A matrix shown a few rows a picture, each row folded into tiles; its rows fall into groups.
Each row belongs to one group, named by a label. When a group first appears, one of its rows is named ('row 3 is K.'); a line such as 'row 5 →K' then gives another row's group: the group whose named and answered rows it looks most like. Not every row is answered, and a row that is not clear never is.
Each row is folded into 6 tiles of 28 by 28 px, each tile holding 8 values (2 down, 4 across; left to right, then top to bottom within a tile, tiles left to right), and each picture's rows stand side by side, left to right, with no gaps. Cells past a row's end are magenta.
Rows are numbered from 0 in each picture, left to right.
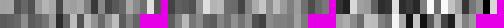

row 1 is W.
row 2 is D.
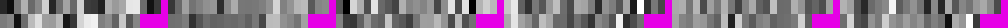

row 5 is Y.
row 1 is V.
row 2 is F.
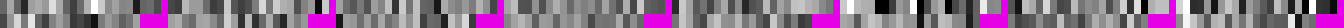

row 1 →D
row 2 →Y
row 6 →F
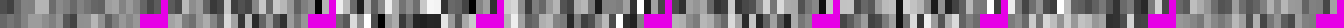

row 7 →D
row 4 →D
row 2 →W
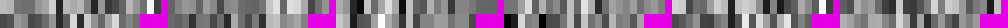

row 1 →V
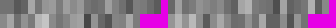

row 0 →Y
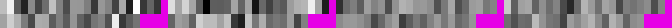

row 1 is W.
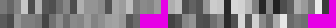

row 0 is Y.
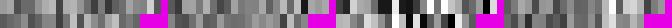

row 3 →V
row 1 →F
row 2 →D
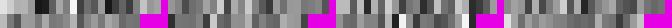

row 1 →Y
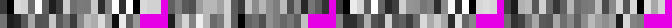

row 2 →F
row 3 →F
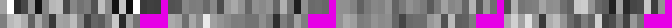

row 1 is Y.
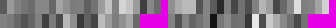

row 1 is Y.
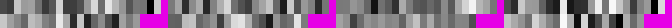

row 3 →D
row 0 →D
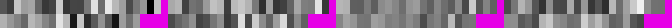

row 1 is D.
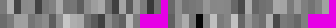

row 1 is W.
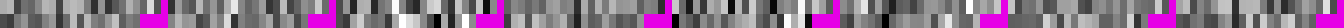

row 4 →Y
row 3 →W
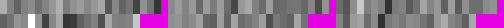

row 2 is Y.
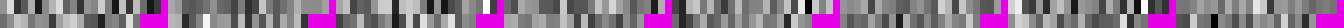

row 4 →F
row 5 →V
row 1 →Y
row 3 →D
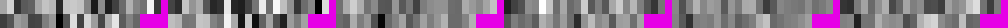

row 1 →D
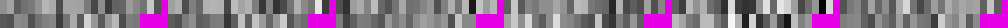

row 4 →D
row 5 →V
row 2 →F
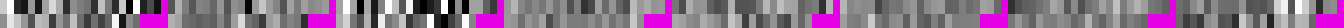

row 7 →V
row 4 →D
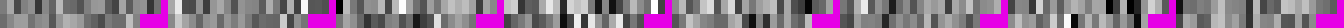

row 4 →W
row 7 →W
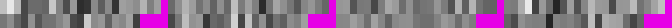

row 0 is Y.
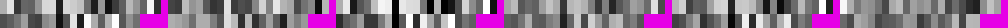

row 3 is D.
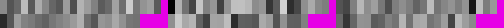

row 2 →F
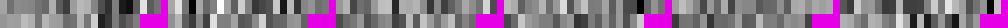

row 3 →W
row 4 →Y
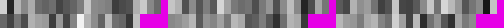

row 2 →D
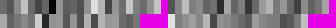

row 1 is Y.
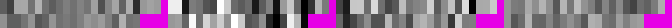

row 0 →F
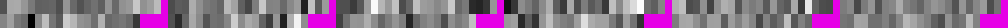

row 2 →W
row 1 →F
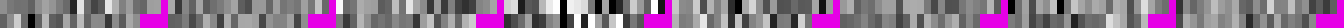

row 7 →W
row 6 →V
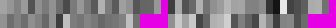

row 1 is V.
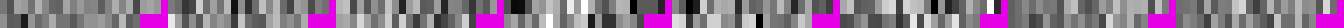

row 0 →F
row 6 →V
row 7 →V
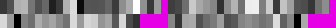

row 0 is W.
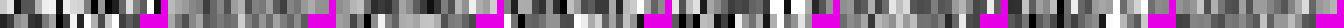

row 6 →V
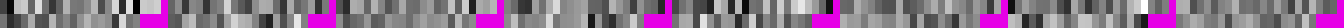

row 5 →D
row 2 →F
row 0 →F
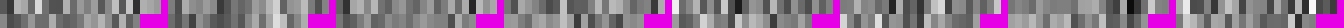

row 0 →F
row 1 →V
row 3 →D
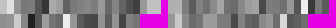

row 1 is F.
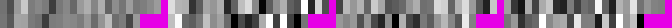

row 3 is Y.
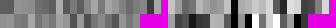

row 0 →D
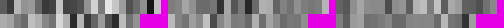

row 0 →D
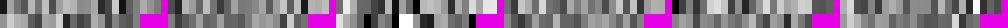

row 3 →F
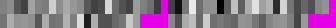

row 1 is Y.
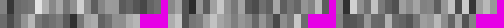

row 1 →Y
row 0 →W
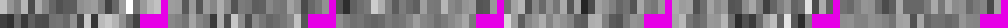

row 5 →D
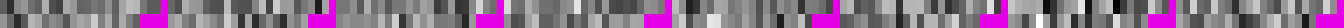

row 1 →D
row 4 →Y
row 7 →F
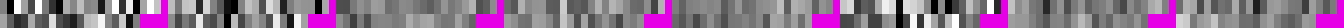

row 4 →V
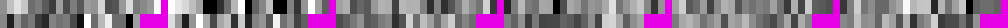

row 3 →V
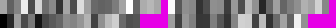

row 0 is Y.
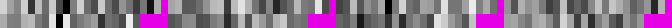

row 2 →V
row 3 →D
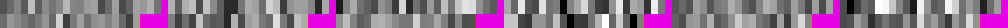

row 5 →W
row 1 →V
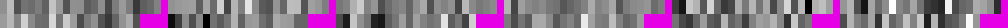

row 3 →V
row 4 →F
